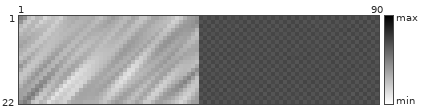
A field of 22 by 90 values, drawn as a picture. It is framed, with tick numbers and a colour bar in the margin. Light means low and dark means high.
The table splits into one row of 2 panels. Panel 1,1: low, slanting up to the right. Panel 1,2: high, checkered, faint in contrast.
